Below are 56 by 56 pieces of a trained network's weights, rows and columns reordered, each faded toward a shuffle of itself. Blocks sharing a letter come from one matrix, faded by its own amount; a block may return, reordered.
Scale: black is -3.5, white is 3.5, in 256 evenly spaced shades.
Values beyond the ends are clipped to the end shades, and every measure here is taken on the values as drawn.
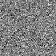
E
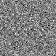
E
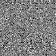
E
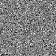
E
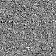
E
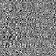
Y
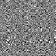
Y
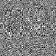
Y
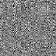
Y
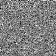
E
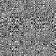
Y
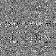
Y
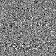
E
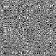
Y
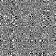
Y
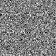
E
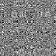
Y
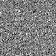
E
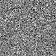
E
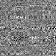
Y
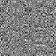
Y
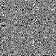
Y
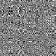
Y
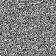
E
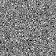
E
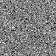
E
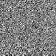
E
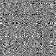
Y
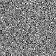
E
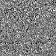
E
